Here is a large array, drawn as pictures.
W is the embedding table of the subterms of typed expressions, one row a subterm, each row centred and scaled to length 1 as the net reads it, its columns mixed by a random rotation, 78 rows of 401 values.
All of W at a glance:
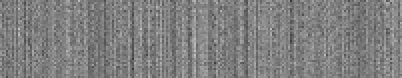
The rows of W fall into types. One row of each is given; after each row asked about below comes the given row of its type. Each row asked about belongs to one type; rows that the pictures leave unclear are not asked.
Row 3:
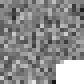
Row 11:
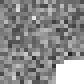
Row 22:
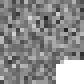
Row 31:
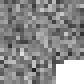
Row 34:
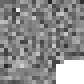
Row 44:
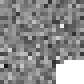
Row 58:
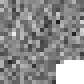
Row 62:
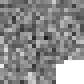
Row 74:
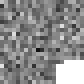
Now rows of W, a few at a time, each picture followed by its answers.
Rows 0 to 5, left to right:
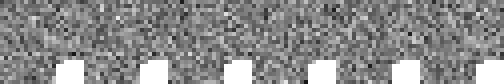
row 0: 22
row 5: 22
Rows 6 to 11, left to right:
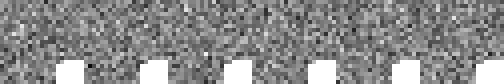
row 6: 58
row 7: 44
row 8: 11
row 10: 22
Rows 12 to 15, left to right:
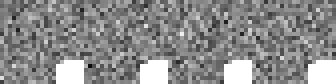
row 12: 22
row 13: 44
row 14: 58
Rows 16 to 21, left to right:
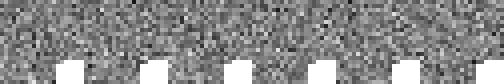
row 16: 62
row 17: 34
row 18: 62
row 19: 74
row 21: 31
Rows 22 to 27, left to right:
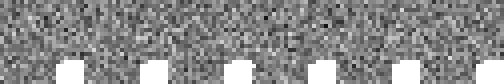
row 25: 74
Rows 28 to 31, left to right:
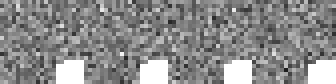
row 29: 11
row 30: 3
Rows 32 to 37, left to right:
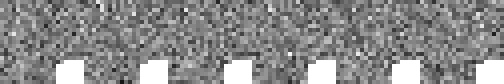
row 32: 58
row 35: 11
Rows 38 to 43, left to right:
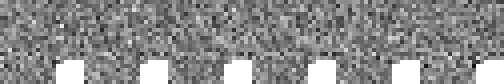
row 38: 44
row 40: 22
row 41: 22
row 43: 44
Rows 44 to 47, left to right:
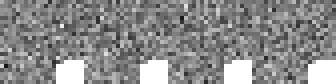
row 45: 62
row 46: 11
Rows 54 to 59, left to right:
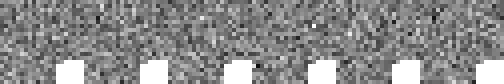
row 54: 3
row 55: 11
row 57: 44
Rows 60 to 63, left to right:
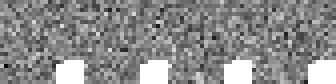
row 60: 44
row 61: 74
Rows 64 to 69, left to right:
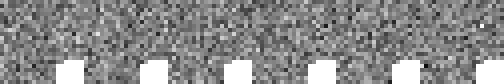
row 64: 62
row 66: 3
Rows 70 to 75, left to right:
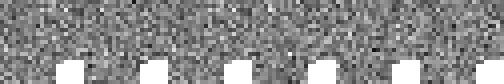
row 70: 3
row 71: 34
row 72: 3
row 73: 11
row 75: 34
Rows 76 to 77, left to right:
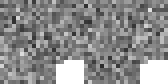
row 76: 62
